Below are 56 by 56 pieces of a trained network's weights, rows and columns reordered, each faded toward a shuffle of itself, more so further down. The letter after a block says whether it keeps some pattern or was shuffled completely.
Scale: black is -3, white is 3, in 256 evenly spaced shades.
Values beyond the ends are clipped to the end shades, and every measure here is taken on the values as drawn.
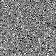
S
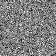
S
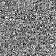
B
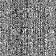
B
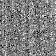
B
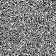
S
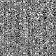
B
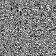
B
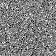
S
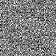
B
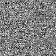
B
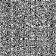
B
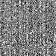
B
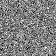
S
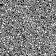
S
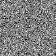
B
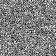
S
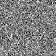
B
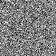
S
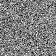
S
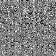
B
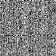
B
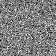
S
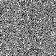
B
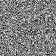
B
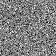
S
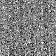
B
